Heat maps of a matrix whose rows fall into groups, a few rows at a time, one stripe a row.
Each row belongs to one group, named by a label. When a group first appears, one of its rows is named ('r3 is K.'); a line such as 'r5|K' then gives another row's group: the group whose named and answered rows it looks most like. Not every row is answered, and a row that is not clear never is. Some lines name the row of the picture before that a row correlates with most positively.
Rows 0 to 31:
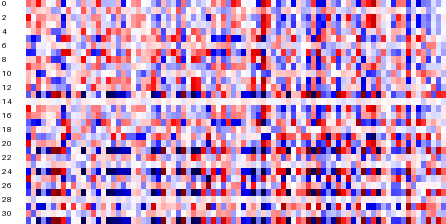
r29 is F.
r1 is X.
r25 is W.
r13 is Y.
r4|X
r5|F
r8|X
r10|F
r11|X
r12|X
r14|X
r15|W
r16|W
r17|F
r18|X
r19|F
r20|W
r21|Y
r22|X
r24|Y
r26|F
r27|Y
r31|Y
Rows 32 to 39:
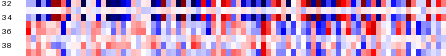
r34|Y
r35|W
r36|W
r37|X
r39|W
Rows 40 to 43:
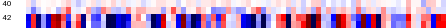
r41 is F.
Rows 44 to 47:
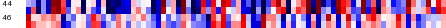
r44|Y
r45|Y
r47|W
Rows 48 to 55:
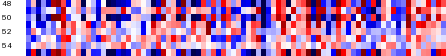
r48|Y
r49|F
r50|Y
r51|F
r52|F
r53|F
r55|Y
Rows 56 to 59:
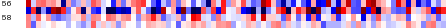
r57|Y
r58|X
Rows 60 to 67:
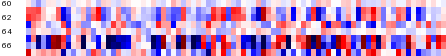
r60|F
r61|W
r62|W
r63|F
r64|X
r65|Y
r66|Y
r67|W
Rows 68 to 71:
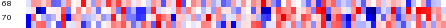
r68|X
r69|F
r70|F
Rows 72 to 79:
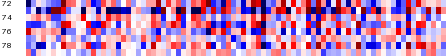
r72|F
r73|Y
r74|X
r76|W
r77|F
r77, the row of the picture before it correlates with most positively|71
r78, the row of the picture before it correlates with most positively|69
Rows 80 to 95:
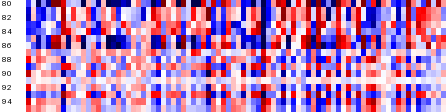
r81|F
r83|F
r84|F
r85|Y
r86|Y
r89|F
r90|W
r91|X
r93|F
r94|W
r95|W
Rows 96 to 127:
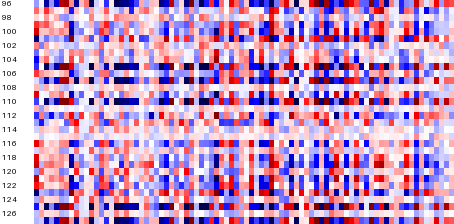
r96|Y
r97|W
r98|X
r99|W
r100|W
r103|F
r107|Y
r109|W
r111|X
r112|F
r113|F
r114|X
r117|X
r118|W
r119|W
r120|X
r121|W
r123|F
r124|X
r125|Y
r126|X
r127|Y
